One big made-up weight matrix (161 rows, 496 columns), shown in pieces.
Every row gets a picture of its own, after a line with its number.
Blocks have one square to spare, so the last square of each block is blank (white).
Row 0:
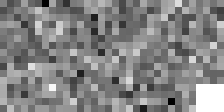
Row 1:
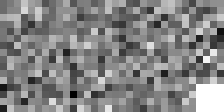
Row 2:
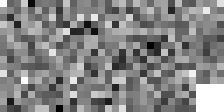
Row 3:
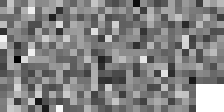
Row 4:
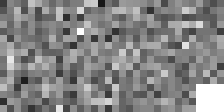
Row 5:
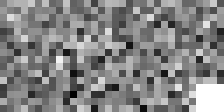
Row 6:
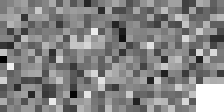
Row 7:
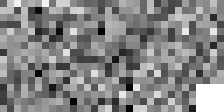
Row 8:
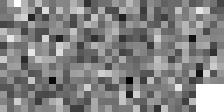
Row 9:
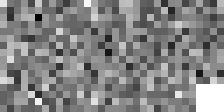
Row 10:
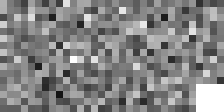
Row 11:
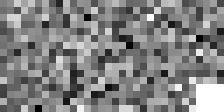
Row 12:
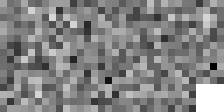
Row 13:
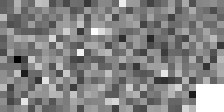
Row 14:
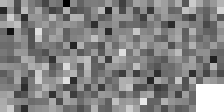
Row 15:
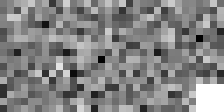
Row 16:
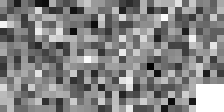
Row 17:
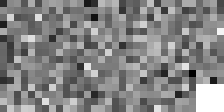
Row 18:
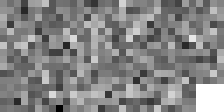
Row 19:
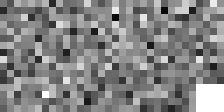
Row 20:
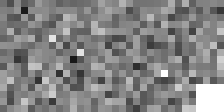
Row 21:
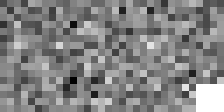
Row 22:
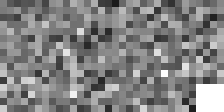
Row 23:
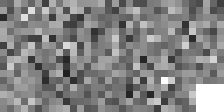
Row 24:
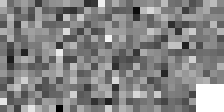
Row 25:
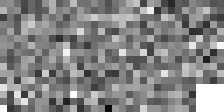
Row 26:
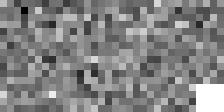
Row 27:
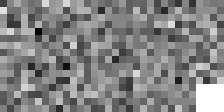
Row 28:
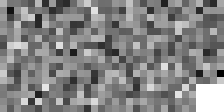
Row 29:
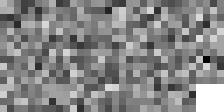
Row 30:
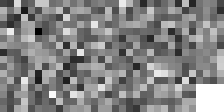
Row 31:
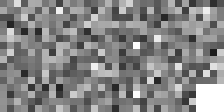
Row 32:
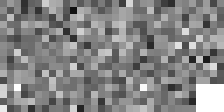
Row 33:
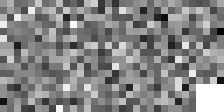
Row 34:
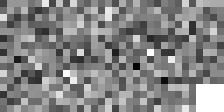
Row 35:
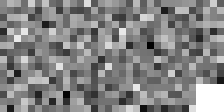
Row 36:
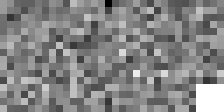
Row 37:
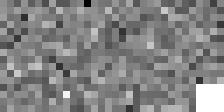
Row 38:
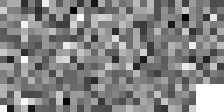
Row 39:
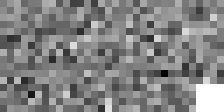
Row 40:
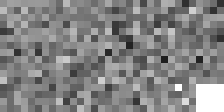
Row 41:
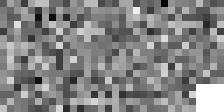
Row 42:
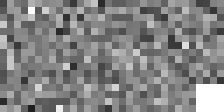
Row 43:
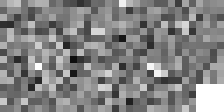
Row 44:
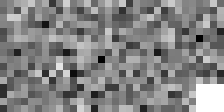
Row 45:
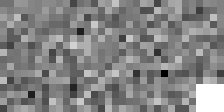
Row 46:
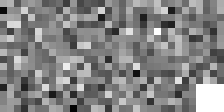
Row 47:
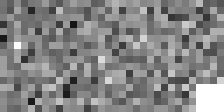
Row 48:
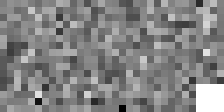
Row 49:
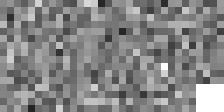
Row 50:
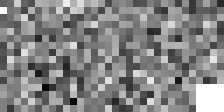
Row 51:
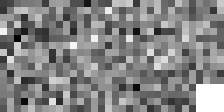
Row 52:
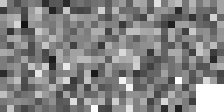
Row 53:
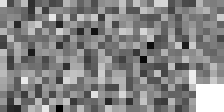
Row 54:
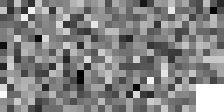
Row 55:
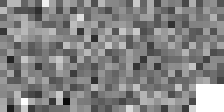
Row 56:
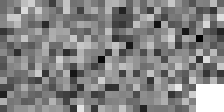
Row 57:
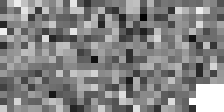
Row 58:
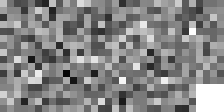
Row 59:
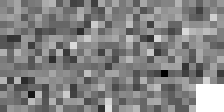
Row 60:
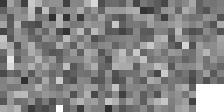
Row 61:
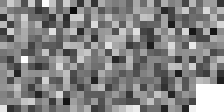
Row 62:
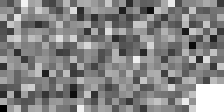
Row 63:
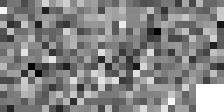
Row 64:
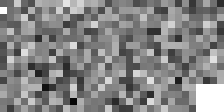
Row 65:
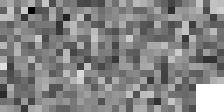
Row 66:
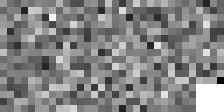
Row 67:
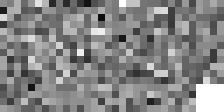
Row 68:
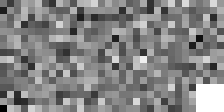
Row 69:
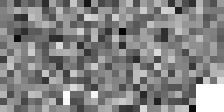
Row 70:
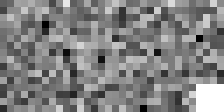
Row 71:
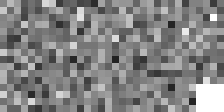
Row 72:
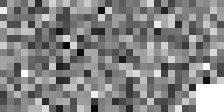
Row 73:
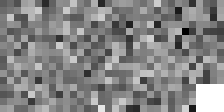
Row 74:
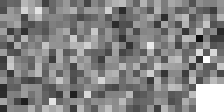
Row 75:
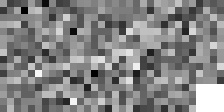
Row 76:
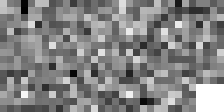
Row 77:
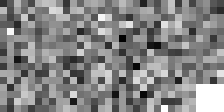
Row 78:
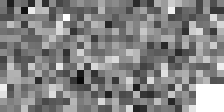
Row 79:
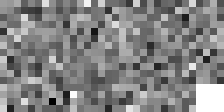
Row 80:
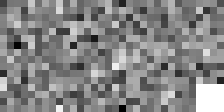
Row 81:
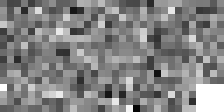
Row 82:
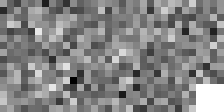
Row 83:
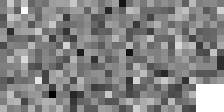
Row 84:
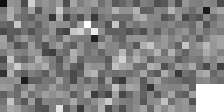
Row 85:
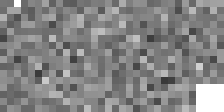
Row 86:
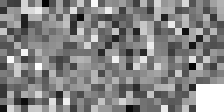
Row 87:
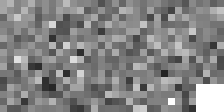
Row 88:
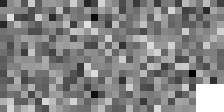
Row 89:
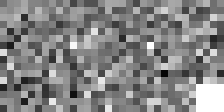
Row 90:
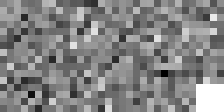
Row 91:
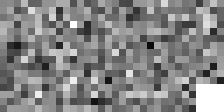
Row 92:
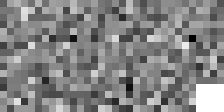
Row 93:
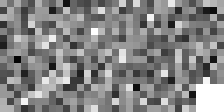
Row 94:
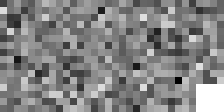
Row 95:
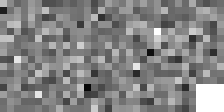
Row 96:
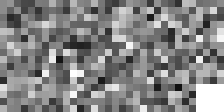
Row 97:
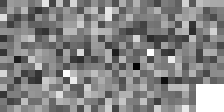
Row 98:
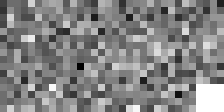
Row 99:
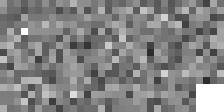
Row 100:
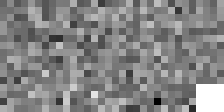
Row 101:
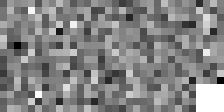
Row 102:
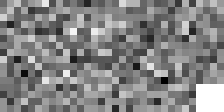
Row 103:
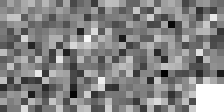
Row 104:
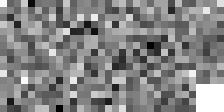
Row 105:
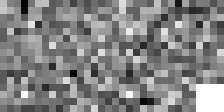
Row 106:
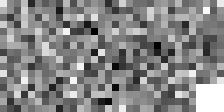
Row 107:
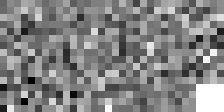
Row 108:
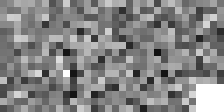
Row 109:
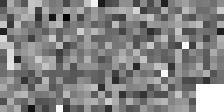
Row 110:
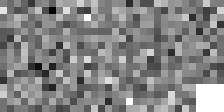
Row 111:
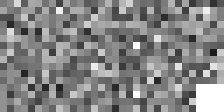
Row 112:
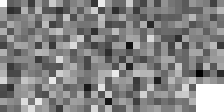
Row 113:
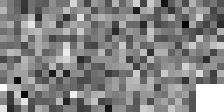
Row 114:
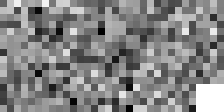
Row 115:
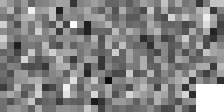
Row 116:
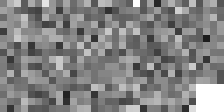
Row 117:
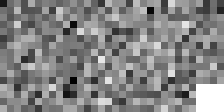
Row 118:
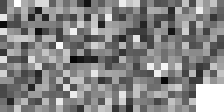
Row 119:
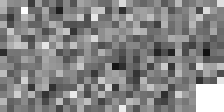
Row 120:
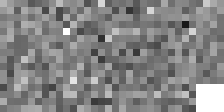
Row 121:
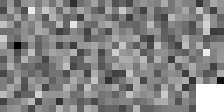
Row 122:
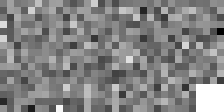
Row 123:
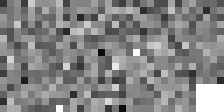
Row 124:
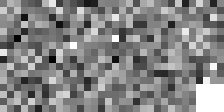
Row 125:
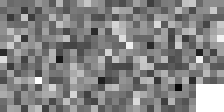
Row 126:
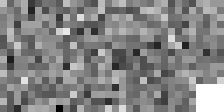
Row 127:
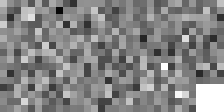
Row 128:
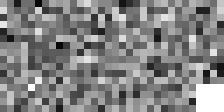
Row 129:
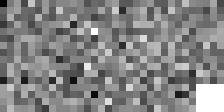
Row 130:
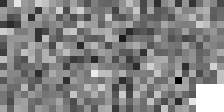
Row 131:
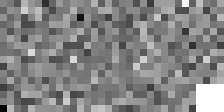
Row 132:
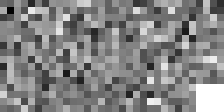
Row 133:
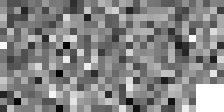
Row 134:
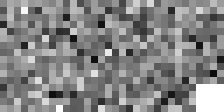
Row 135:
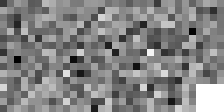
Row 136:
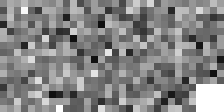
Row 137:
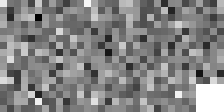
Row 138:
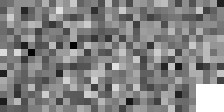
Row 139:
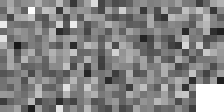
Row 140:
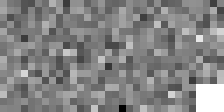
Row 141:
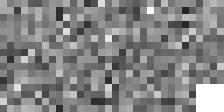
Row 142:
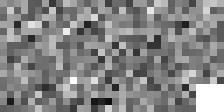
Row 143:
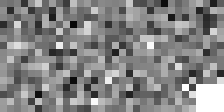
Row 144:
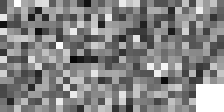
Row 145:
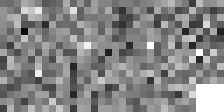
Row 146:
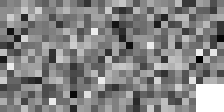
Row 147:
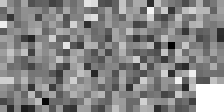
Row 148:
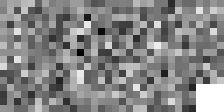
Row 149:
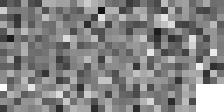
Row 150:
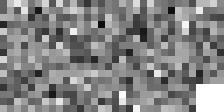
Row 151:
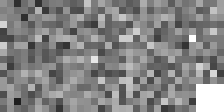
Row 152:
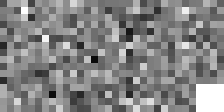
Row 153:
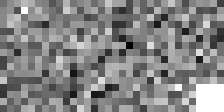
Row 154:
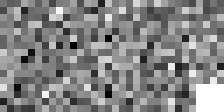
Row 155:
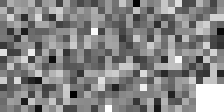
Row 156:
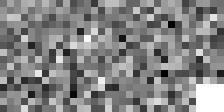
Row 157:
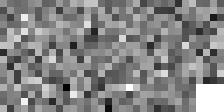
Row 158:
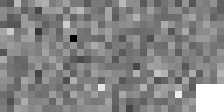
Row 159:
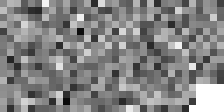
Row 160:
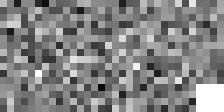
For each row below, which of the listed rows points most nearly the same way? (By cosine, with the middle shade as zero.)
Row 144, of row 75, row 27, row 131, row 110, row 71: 27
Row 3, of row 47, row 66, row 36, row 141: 141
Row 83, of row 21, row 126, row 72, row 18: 72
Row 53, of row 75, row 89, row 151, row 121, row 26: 151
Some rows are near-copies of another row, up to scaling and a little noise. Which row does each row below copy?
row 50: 64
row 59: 39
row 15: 44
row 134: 136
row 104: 2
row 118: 144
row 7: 114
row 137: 9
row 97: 34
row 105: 76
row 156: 103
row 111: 31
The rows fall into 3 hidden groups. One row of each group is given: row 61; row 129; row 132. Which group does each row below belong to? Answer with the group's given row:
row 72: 132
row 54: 132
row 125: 61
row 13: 132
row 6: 61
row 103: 61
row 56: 61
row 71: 61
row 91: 129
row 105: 132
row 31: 132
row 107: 61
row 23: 132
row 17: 129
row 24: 129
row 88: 129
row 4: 129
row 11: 61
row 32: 61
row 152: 132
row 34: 132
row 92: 132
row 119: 129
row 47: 129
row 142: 129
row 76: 132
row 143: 129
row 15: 61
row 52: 132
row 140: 61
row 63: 132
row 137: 129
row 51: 61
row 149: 132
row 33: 129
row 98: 129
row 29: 61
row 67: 132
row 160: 132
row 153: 61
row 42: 129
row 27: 132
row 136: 132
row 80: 129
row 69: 61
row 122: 129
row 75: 132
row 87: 132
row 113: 61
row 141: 129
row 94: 132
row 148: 132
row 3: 129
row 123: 129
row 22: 61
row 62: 61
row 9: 129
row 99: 61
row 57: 132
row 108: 61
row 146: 61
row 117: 129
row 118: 132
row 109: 129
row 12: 129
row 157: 61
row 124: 61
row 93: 132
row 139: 129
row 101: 129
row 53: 129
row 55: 61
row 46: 132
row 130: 132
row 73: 61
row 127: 129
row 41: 129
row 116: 61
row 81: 132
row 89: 61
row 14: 132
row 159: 61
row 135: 132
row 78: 132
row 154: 129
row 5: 61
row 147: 129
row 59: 61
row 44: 61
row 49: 129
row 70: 61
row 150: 132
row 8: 132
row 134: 132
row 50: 132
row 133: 132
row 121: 129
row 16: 132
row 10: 132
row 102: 132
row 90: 61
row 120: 129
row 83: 132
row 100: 61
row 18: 132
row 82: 132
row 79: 61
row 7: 132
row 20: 132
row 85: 132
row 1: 61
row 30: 132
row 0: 132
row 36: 61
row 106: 129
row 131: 61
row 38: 61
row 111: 132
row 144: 132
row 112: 129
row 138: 129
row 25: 61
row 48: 129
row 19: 61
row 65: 132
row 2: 129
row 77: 132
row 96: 61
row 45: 61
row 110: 132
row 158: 132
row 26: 132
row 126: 129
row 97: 132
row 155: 61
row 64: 132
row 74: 61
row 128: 132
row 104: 129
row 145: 61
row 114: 132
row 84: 129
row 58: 132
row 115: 129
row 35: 61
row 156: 61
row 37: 61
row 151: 132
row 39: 61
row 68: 61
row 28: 129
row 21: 129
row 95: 132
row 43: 132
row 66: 129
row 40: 61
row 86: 61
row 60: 129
